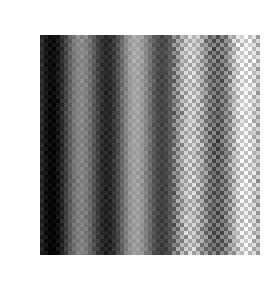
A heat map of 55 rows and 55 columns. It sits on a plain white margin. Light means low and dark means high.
Seam: vertical, 60% of the way across, the left part calmer. Stripes: upright, repeating 4 times. Slope: up to the left.
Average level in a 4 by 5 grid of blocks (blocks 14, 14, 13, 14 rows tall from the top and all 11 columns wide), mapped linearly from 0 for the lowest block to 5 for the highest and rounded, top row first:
5 4 2 1 0
5 4 3 1 0
5 4 3 1 0
5 4 3 1 0
